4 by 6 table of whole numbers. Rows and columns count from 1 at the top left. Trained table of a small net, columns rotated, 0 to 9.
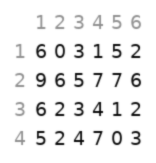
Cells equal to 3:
3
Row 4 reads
5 2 4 7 0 3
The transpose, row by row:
6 9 6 5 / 0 6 2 2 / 3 5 3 4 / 1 7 4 7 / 5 7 1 0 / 2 6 2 3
